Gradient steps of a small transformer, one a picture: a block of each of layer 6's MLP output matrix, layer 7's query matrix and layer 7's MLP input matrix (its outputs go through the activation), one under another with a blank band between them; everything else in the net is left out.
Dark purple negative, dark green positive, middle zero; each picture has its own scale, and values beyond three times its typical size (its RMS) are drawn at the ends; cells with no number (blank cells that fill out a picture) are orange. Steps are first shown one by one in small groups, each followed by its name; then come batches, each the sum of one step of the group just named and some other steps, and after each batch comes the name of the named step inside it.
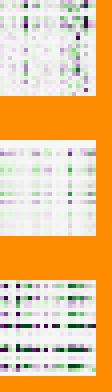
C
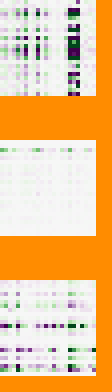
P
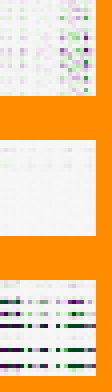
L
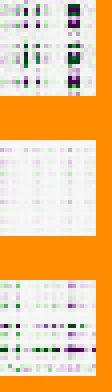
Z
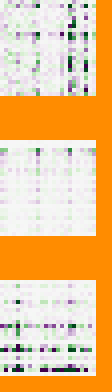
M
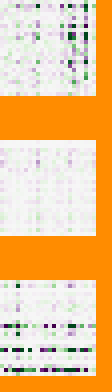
M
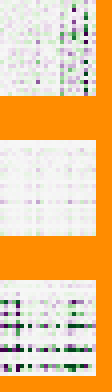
L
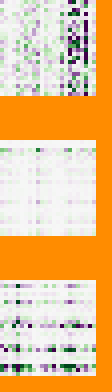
P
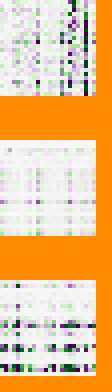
Z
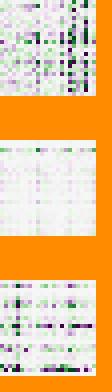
M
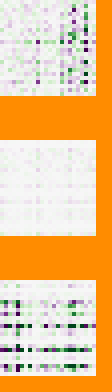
L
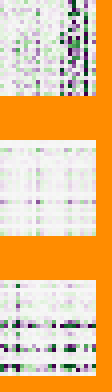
P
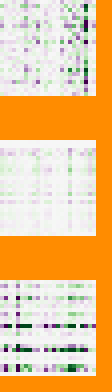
C
